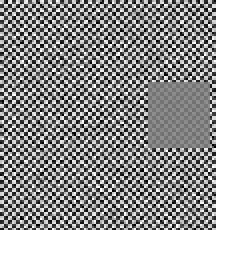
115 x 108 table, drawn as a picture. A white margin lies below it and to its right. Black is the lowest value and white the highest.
In the middle right lies a patch that is calmer than the rest. The middle right is the calmest part. There is no overall slope. The values fall into two levels. The field is checkered.
